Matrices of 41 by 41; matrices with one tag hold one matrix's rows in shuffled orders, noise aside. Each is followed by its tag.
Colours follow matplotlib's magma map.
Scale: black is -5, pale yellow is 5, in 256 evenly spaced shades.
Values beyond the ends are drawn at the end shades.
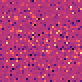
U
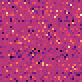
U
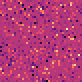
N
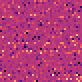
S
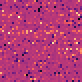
S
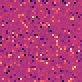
N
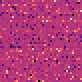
U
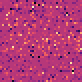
U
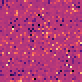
U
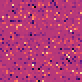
U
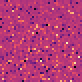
N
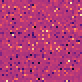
U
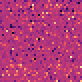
U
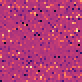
S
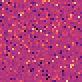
N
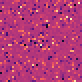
N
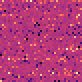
S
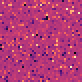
N
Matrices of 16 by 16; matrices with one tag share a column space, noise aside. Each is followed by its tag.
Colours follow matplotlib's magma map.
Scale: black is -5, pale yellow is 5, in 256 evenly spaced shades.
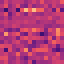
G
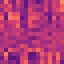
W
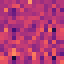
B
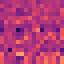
B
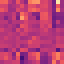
W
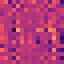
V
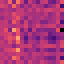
V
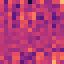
W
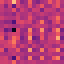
V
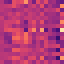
V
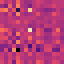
G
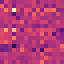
G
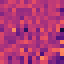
B
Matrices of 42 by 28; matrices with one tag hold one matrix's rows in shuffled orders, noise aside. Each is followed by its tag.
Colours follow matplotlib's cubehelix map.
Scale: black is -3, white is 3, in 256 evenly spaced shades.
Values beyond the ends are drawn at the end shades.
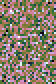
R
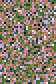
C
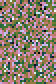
C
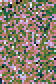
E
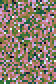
C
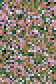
R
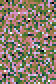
R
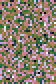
C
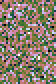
R
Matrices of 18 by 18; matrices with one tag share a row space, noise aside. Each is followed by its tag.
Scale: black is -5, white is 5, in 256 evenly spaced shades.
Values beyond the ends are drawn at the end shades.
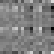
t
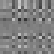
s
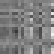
t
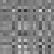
s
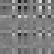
s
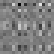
s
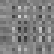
s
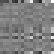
t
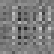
s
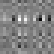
s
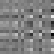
t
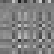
s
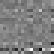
t
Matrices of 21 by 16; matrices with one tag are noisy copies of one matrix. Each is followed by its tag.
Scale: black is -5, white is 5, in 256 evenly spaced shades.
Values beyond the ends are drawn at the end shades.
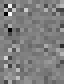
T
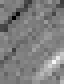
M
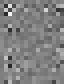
T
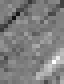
M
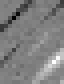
M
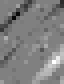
M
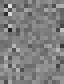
T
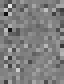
T
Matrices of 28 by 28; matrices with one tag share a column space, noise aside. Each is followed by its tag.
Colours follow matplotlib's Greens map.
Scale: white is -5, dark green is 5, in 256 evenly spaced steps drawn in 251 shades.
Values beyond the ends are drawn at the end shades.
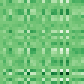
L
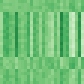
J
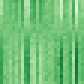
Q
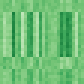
J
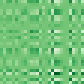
L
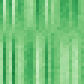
Q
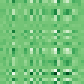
L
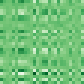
L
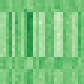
J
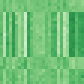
J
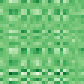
L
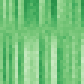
Q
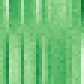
Q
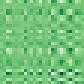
L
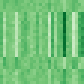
J
